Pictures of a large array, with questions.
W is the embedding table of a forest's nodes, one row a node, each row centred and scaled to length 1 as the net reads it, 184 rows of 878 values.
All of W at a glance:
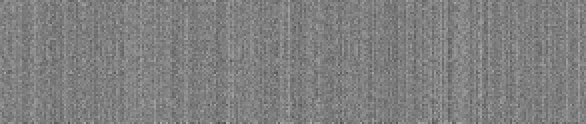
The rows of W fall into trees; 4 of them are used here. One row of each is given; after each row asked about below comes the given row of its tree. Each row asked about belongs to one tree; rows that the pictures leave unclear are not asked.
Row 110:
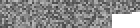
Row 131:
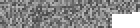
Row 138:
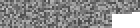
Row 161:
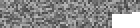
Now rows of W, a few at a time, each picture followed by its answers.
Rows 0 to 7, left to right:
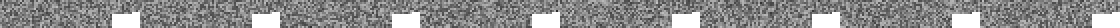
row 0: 131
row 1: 138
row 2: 138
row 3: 131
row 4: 110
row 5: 110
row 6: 131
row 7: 131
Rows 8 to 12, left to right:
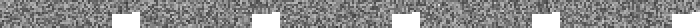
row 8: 161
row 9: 161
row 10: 138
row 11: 161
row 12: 138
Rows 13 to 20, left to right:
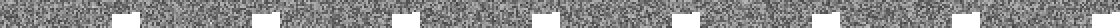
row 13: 161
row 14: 161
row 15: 161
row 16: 138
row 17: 131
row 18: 110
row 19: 131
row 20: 161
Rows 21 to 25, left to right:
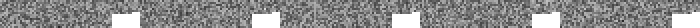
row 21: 138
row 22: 131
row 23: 161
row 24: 131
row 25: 161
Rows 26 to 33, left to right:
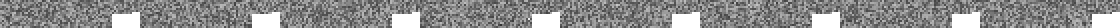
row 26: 131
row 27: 138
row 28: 131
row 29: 110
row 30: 110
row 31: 138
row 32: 161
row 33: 110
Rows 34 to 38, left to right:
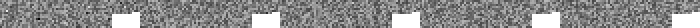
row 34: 161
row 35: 110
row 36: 161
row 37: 131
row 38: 138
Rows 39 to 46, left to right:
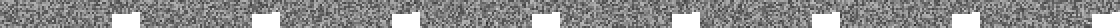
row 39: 161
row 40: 161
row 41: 131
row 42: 131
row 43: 161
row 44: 131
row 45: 161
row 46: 138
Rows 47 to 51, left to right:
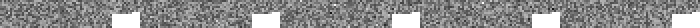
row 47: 131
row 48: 138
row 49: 110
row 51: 110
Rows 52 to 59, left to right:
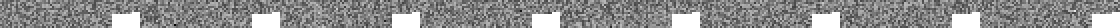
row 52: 138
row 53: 161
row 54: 161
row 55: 161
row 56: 110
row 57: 138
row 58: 161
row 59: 138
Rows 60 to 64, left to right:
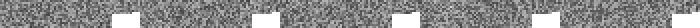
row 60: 131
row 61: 131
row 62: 110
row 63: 110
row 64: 131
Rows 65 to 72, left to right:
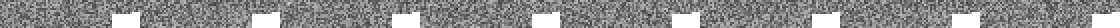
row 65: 138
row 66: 110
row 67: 161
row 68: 131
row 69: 138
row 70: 110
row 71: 110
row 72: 110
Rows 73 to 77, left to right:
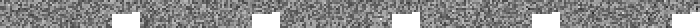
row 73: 131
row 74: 110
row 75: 110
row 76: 138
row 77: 131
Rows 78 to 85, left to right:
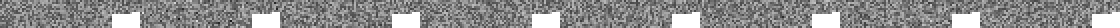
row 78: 110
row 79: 138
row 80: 138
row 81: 110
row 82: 110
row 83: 131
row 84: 138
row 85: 131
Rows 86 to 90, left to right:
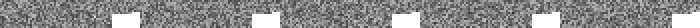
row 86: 138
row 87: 161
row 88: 131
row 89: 131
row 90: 161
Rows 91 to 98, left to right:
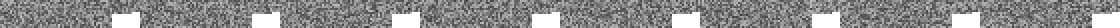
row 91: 161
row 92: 161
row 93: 138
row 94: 161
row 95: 131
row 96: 131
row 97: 138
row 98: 131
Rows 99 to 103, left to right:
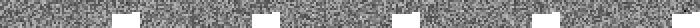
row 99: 110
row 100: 161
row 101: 138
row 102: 161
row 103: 131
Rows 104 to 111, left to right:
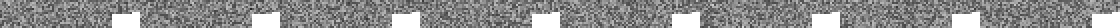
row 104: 161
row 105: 138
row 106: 110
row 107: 138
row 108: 110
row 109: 110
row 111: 131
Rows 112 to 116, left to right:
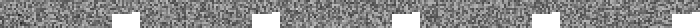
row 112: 138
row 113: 138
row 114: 110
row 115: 161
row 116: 138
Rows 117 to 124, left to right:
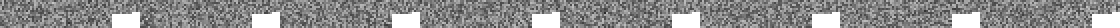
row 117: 131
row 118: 110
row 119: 138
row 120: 131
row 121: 138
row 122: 131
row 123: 138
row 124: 131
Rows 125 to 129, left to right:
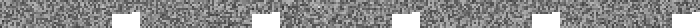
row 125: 161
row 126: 138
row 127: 161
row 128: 110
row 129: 161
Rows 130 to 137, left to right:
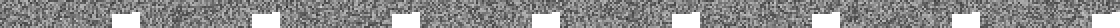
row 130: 138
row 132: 138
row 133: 110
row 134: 110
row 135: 138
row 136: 161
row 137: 110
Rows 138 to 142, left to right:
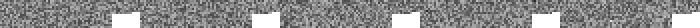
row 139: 138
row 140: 110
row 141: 110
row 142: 110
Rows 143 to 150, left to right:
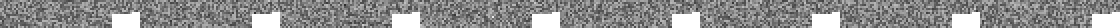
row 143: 138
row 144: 138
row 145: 138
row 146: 131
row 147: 131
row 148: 138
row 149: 161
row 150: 161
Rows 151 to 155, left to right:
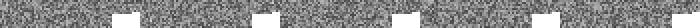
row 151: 161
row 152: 131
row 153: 110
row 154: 161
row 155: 161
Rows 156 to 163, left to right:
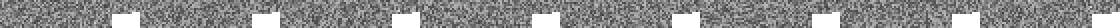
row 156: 131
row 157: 131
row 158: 131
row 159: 161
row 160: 131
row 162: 110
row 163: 131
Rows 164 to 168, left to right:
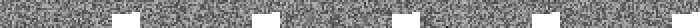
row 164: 138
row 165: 138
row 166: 161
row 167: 110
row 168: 138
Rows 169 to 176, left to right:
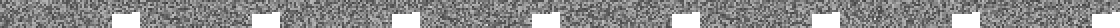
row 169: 110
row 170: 138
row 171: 110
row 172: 138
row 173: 131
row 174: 138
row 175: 131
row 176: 131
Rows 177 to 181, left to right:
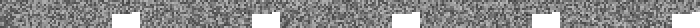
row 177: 110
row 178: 161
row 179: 110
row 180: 161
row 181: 138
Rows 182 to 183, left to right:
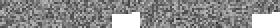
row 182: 110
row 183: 161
